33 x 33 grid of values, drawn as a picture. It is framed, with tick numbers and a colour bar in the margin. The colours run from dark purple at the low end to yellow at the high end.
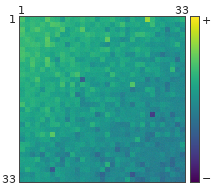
Slope: up to the top left. Mirror symmetry: none. Ninth with the lowest average: bottom right. Grain: fine. Odd rows or columns: none. Stripes: none. Ninth with the highest average: top left.
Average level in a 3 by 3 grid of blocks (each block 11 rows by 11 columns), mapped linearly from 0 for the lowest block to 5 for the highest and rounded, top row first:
5 4 3 | 4 2 1 | 2 1 0
